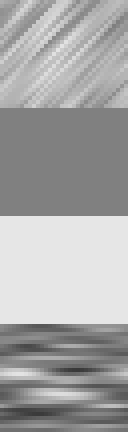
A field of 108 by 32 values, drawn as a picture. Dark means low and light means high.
It is made of 4 by 1 panels. Panel 1,1: high, slanting up to the right. Panel 2,1: middling, flat. Panel 3,1: very high, flat. Panel 4,1: middling, streaked across, strong in contrast.
